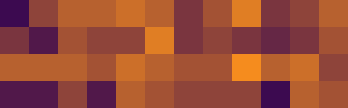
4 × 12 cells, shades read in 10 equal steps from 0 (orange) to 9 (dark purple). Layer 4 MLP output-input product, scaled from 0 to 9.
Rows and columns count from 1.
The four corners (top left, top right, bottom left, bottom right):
9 3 8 4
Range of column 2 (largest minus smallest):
5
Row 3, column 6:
3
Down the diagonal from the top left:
9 8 3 8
